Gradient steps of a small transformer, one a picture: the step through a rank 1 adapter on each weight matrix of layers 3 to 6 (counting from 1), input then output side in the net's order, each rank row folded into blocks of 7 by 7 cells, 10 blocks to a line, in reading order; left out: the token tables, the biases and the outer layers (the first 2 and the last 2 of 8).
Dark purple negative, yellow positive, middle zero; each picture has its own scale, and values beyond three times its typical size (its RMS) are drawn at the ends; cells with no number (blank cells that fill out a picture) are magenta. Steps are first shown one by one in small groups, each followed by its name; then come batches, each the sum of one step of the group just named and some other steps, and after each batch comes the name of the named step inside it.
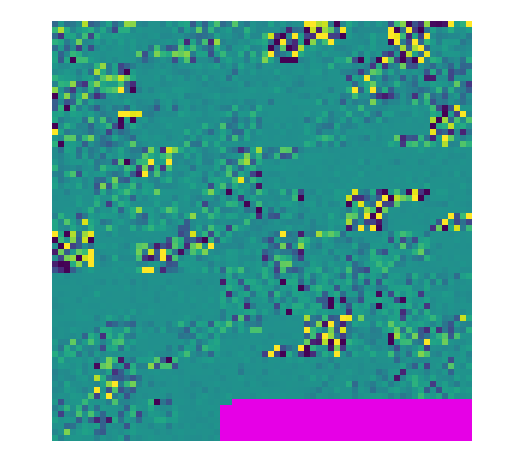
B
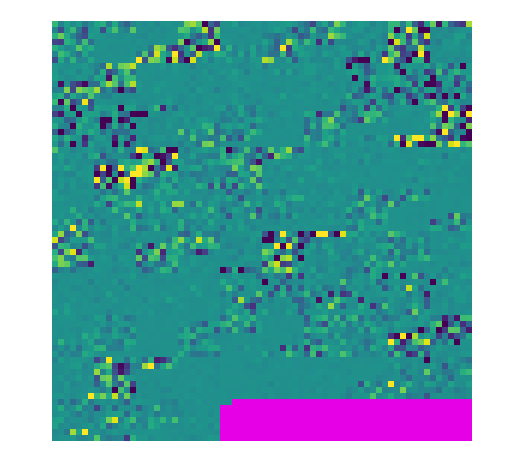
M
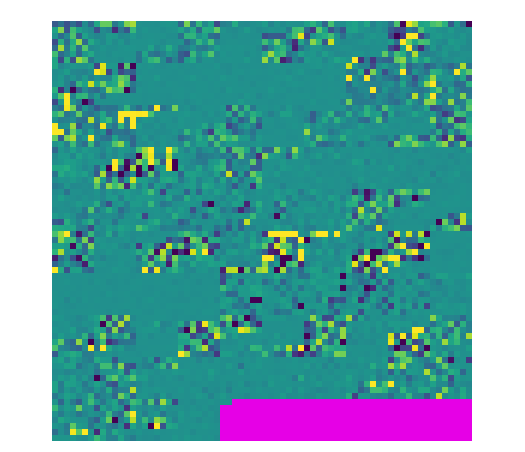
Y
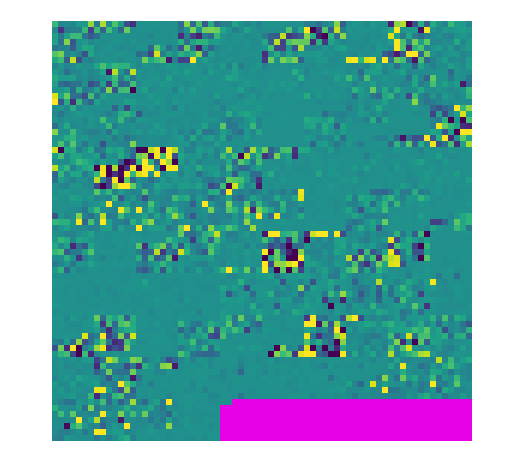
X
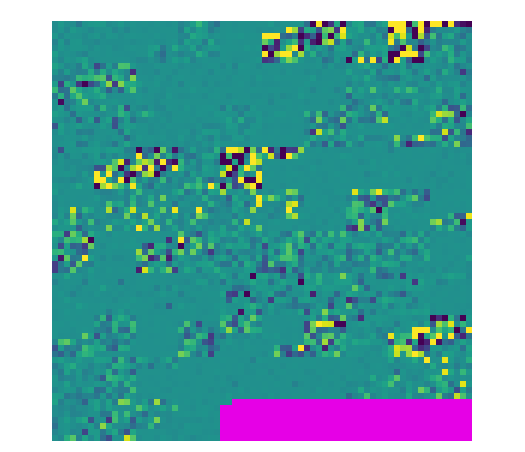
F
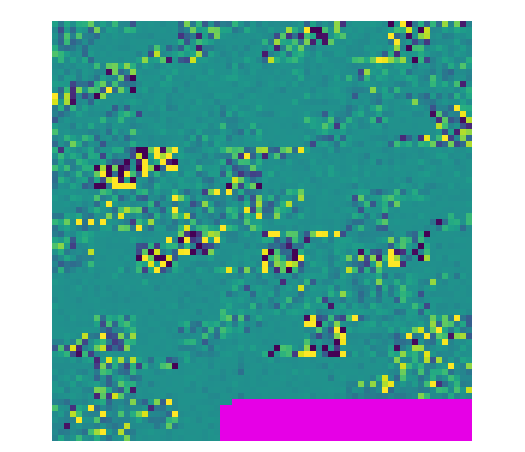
X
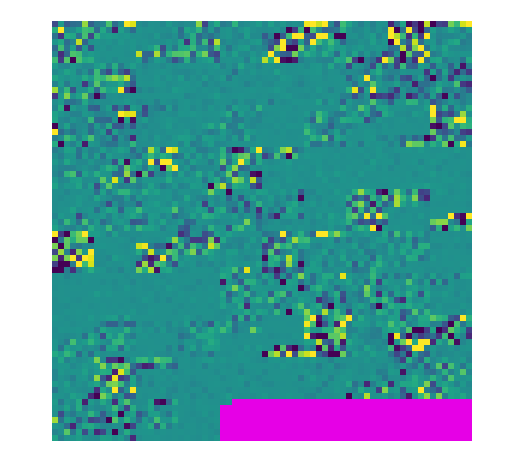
B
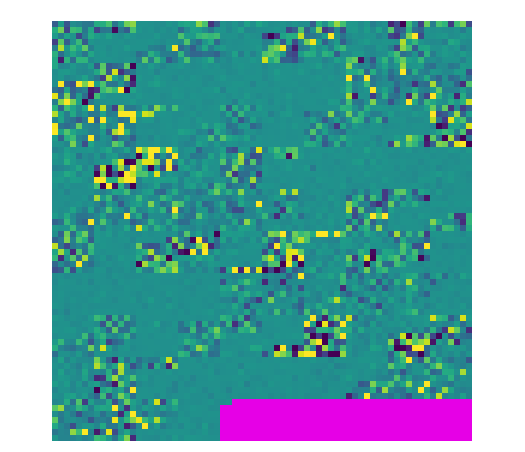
Y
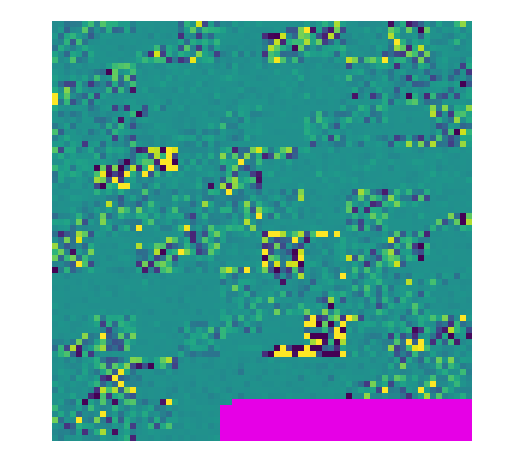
X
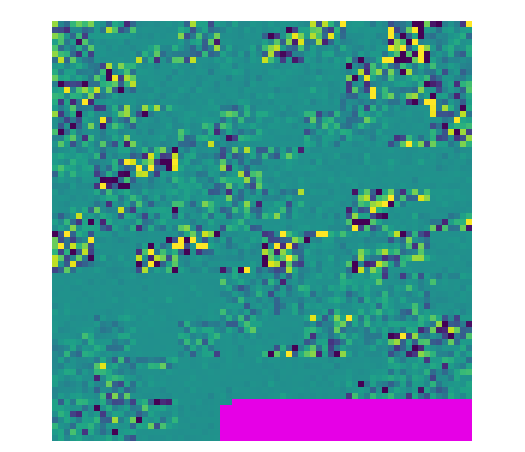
M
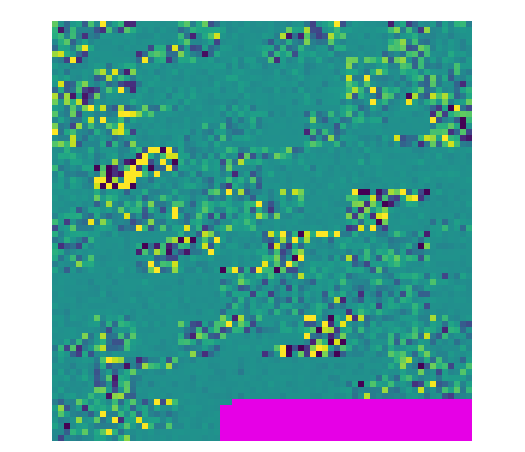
X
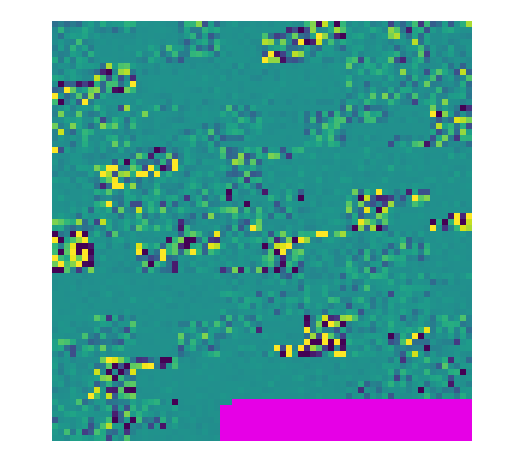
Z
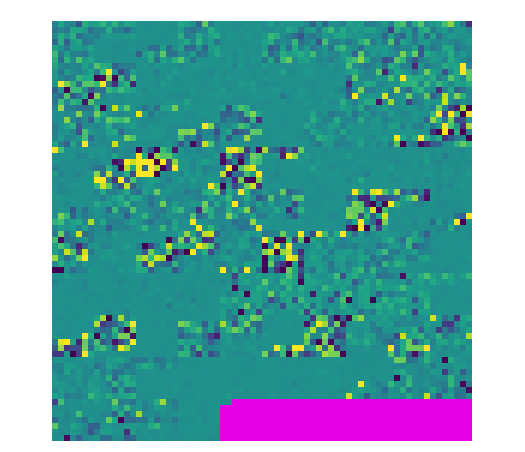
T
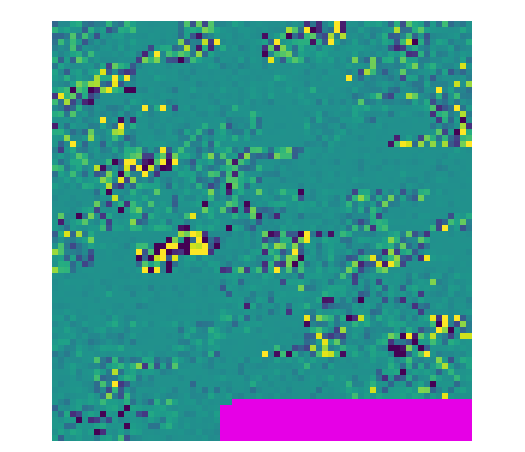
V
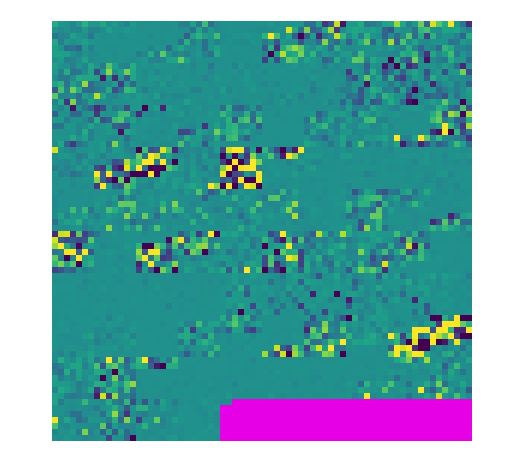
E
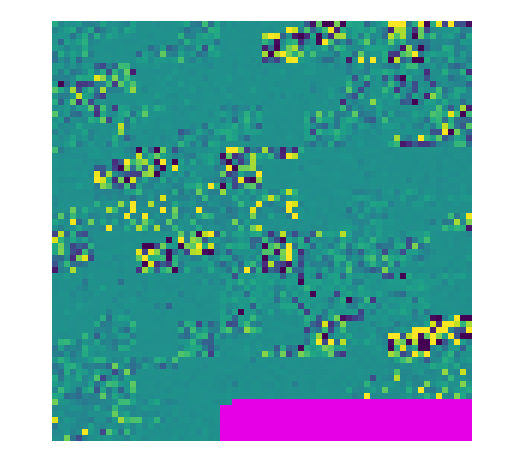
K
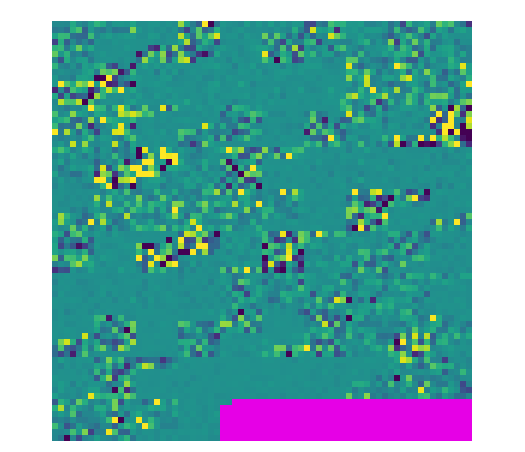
T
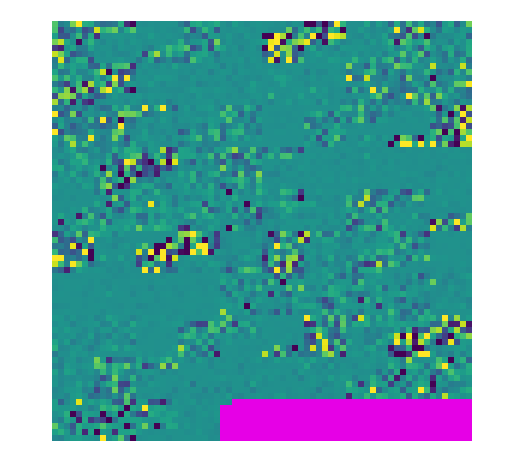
V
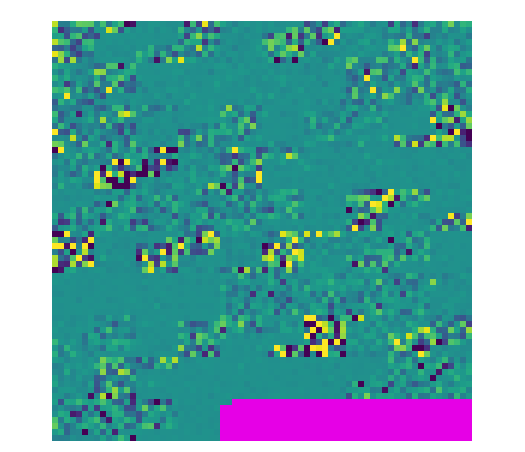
E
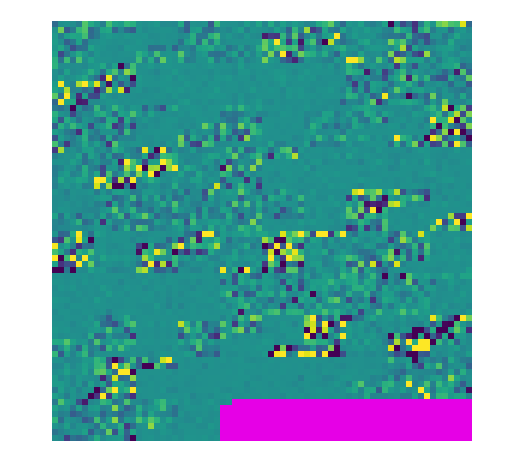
T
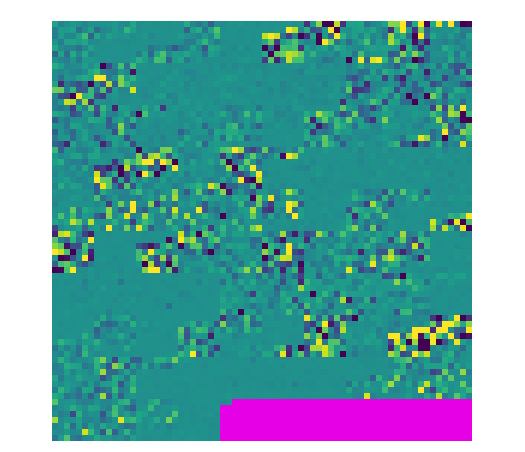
K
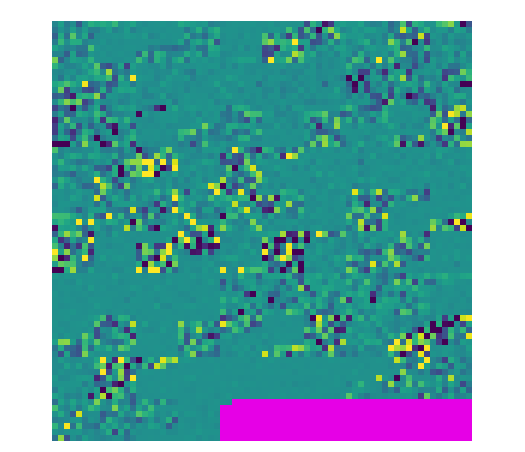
T
